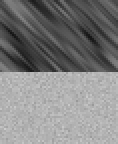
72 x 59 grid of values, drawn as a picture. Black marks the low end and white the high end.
It is made of 2 by 1 panels. Panel 1,1: low, slanting down to the right. Panel 2,1: high, fine-grained, faint in contrast.
